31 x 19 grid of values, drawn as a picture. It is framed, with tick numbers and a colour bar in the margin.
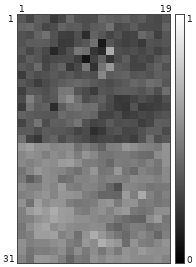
Seam: horizontal, 50% of the way down, the bottom part higher. Odd patch: rougher, in the top middle. Ninth with the highest average: bottom left. Roughest part: top middle.
